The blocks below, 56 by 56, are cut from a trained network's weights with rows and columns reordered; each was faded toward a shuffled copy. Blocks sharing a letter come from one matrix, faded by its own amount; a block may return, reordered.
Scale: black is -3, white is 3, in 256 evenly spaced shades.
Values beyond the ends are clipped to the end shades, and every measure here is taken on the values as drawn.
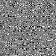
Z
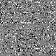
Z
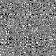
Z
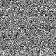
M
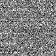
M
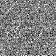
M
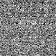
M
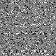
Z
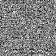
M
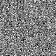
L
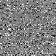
Z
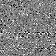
Z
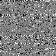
Z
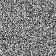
L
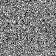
L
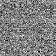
M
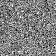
L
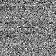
M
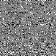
Z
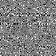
Z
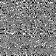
Z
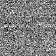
M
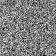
L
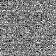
M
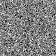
L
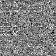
M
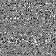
Z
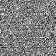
M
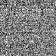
M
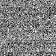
M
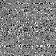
Z
